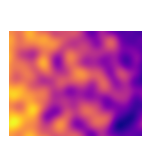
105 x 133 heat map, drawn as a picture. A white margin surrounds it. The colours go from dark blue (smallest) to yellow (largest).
Stripes: none. Grain: smooth. Lone odd cells: none. Slope: up to the left. Ninth with the highest average: bottom left. Ninth with the lowest average: bottom right.
